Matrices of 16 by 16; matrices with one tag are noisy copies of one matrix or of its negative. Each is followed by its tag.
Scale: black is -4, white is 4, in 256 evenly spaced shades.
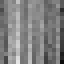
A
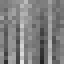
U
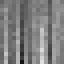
U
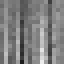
U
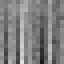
U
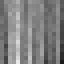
A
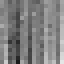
A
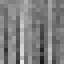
U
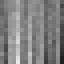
A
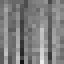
U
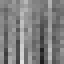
U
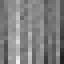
A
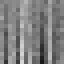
U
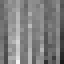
A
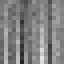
U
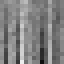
U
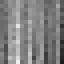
A
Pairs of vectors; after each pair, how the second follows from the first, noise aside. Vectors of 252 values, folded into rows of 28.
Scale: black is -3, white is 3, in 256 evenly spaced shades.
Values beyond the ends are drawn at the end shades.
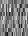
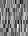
reversed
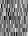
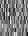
sign-scrambled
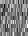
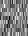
wrapped around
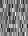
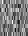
reversed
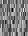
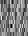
wrapped around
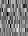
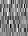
sign-scrambled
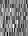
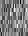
reversed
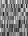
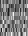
reversed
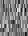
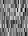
sign-scrambled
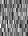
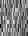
sign-scrambled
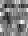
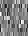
sign-scrambled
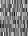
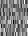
reversed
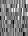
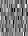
sign-scrambled
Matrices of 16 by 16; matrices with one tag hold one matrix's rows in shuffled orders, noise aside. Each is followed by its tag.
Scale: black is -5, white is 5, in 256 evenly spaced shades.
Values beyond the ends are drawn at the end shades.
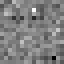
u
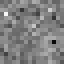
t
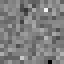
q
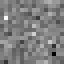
t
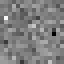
t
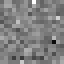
u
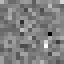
q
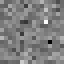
q
